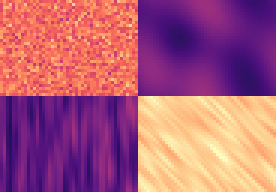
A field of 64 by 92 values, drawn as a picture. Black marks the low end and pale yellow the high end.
It is made of 2 by 2 panels. Panel 1,1: high, fine-grained. Panel 1,2: low, smooth. Panel 2,1: low, streaked downward. Panel 2,2: very high, slanting down to the right, faint in contrast.
